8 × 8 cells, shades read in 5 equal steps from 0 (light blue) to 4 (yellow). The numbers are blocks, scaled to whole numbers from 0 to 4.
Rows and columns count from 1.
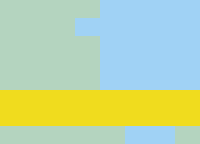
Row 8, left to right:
1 1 1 1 1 0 0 1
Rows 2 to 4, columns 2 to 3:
1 1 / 1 1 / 1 1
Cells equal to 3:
0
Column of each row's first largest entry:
1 1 1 1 1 1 1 1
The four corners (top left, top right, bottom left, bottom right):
1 0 1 1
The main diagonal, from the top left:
1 1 1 1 0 4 4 1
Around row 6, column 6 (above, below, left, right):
0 4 4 4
